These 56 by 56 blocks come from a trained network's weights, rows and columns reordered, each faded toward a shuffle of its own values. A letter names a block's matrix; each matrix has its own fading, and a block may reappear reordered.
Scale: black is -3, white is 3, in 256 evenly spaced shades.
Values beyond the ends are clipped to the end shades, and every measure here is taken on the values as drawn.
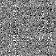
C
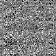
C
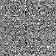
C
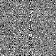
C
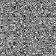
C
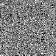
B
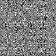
C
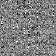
C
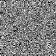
B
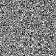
B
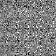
C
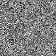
B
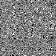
C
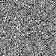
B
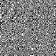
C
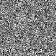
B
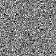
B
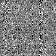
C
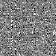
C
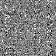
C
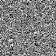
B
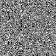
C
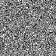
B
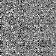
C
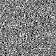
B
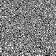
B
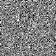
B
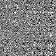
C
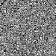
B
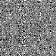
C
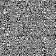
C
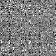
C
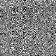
C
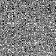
C
